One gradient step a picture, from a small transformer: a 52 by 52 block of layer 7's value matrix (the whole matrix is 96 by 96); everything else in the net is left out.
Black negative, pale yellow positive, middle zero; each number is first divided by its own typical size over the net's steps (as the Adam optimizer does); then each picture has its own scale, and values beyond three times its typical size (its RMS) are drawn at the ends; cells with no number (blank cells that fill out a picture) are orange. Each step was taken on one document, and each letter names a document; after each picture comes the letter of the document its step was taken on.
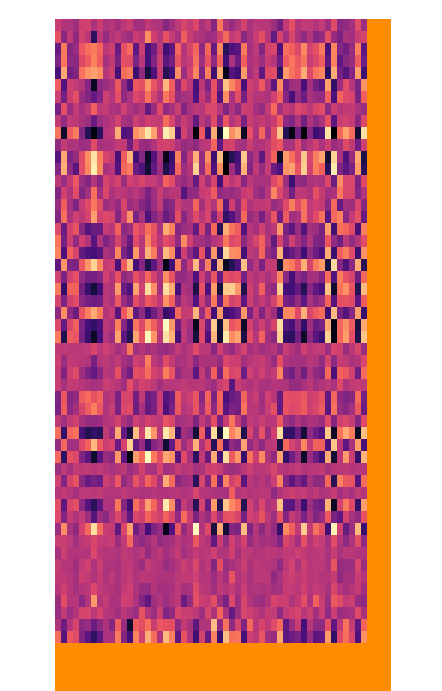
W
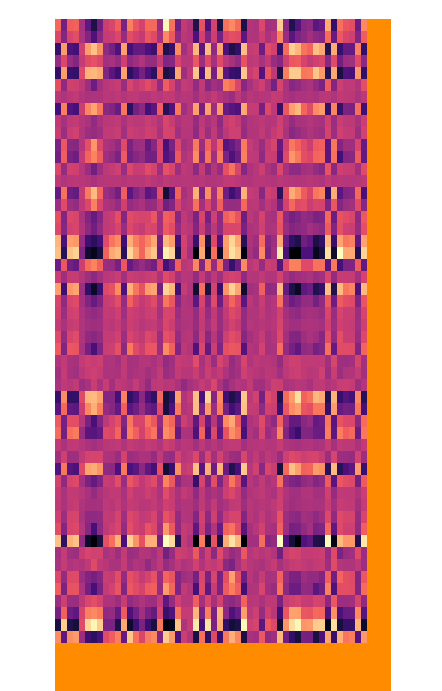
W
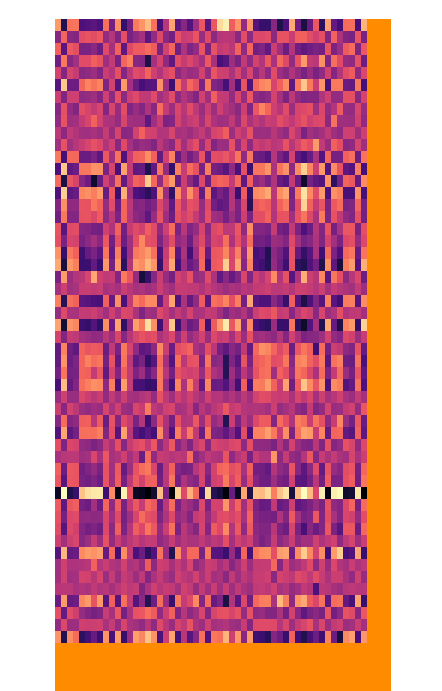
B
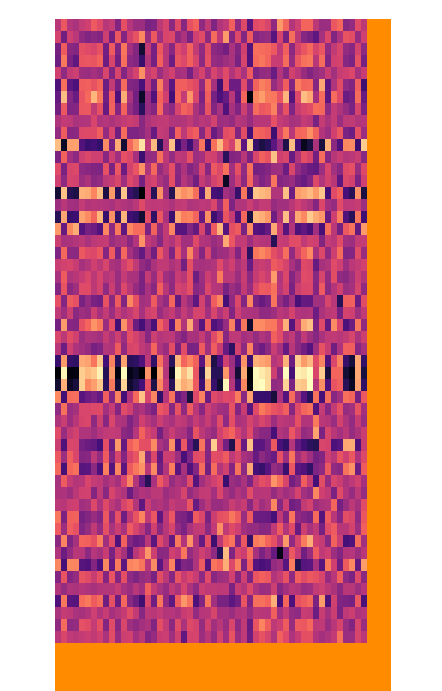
B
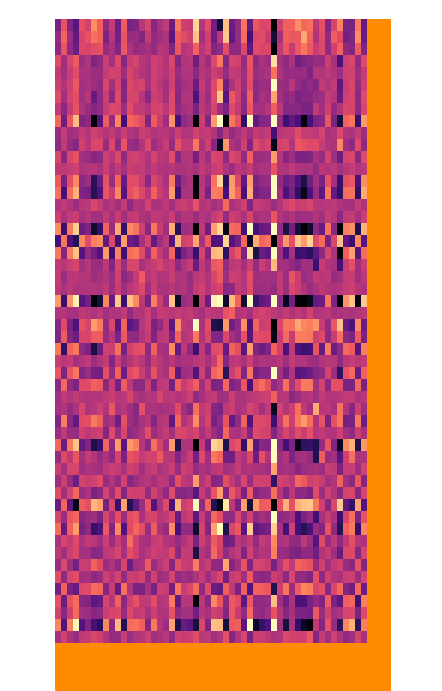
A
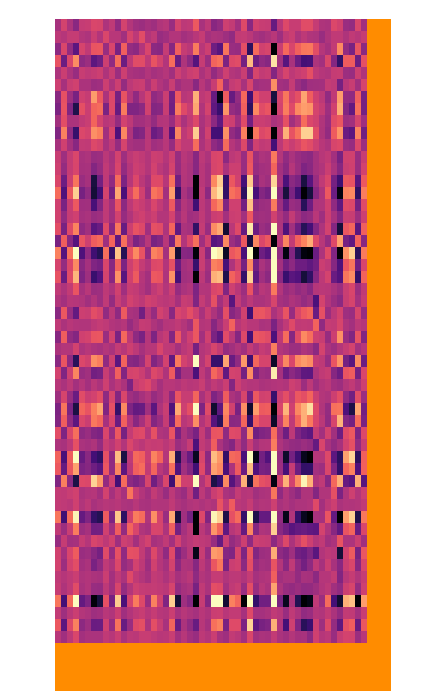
A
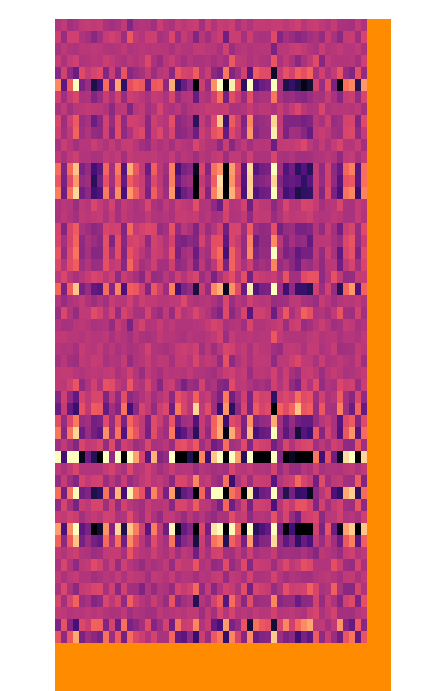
A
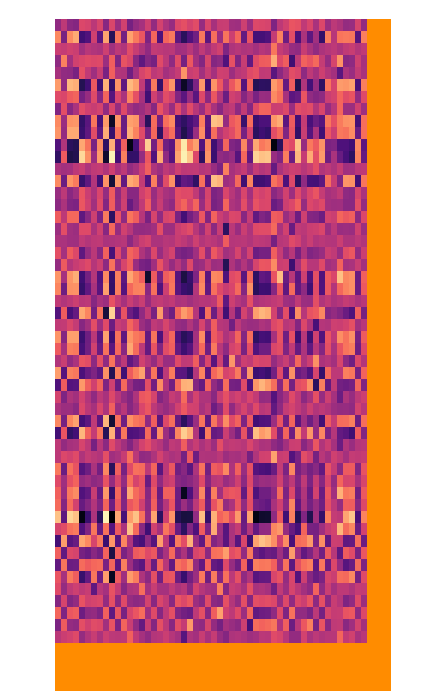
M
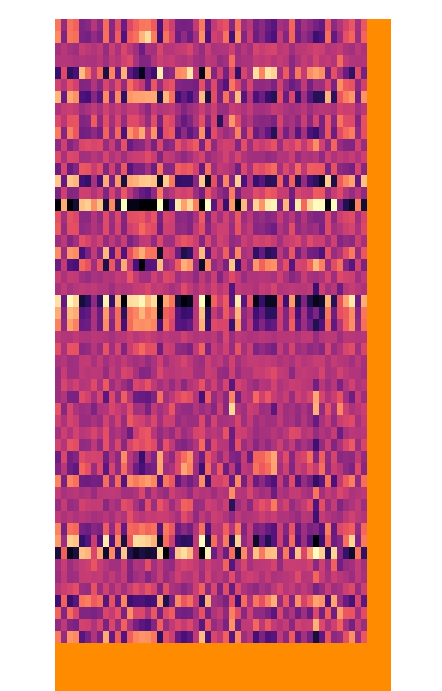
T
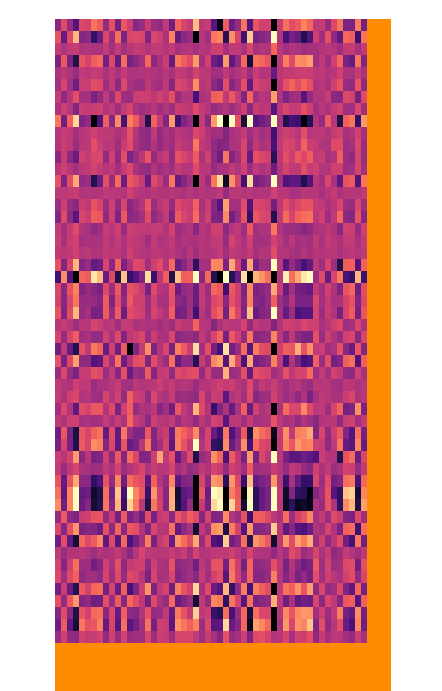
A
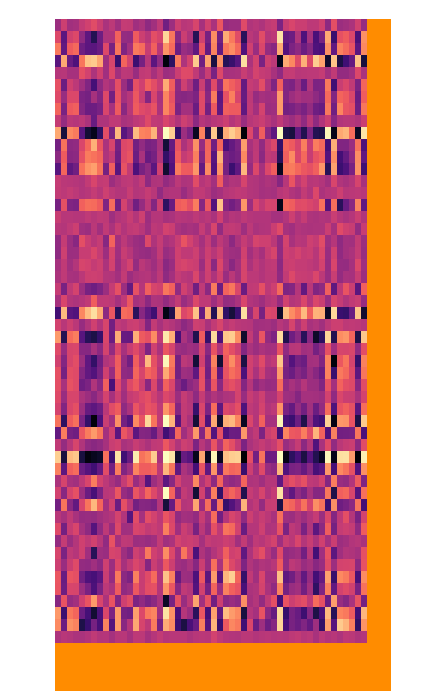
W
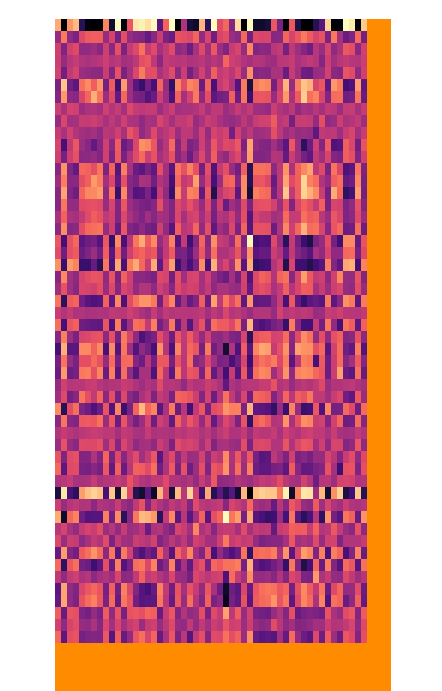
B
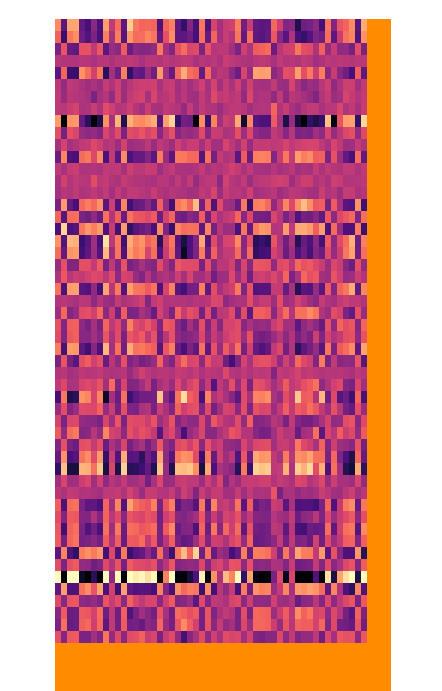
B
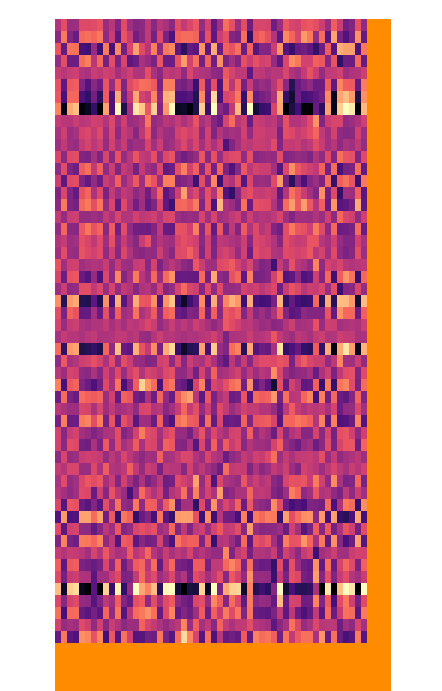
B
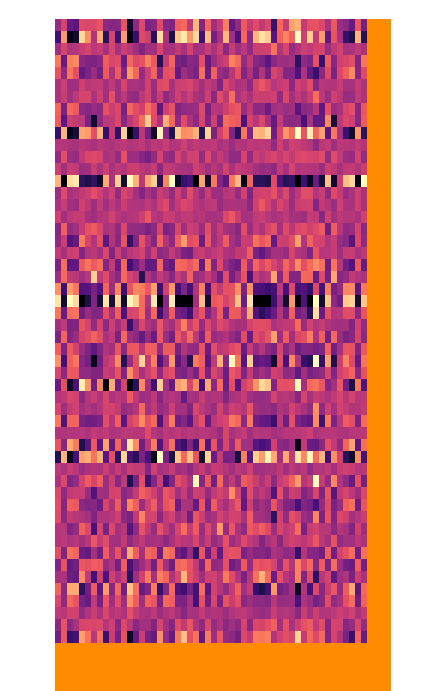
M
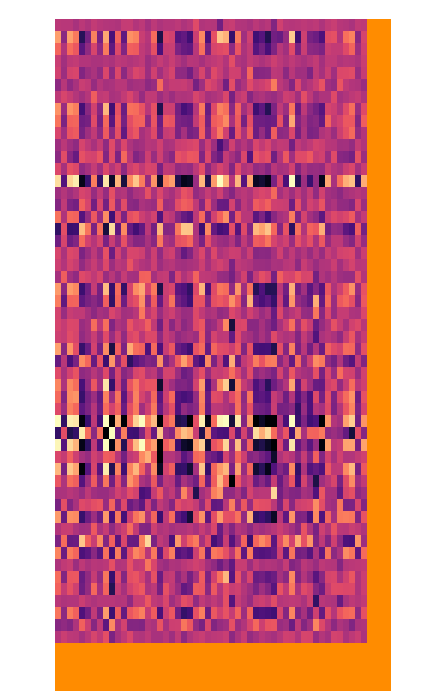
M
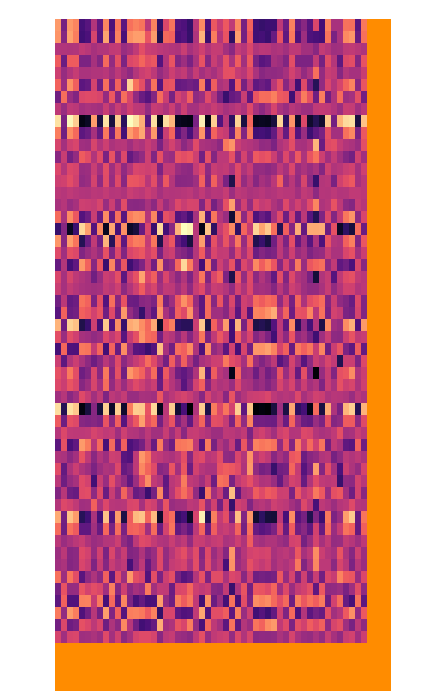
T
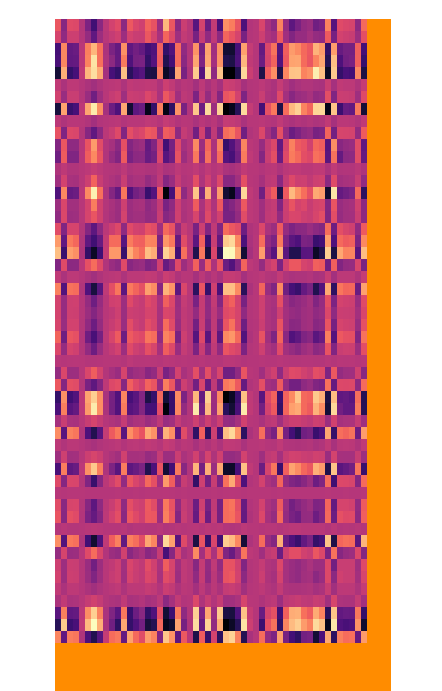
W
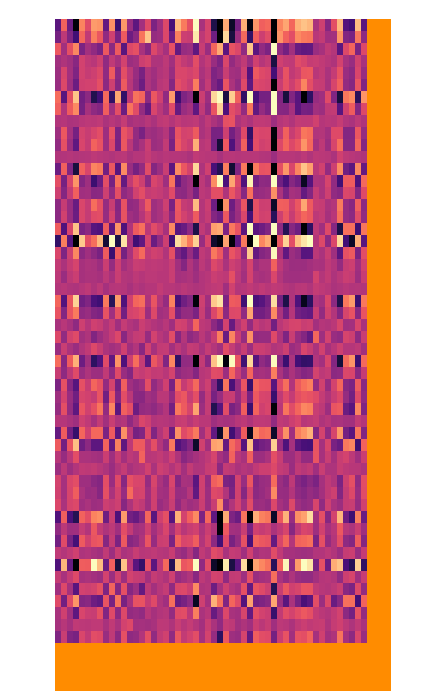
A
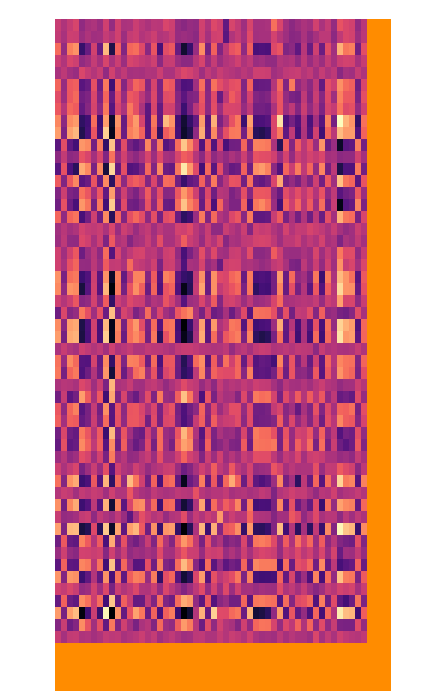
M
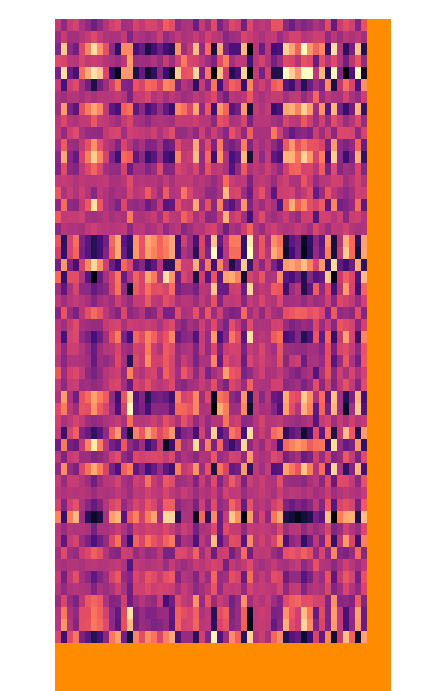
W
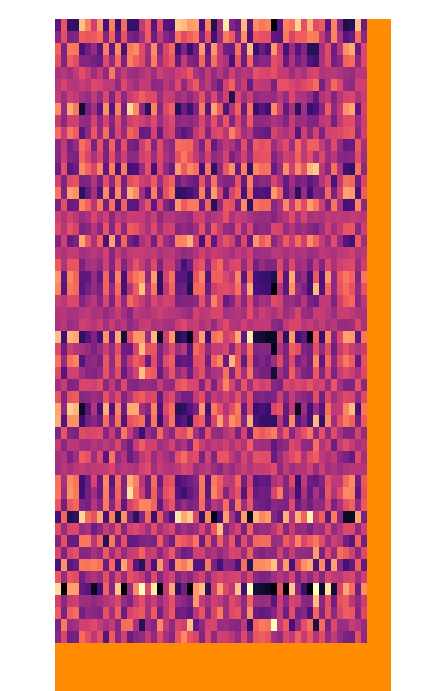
M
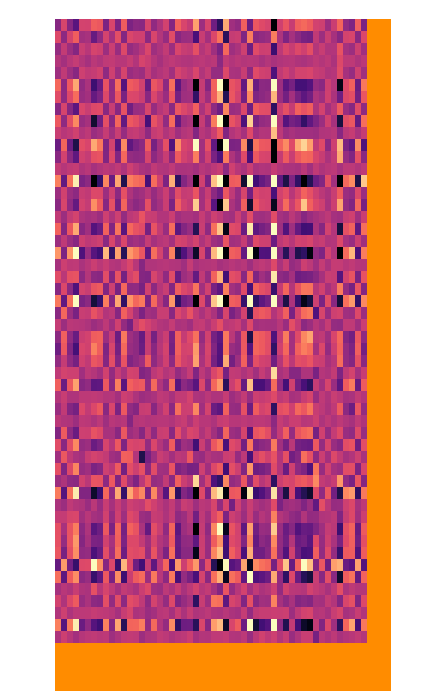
A
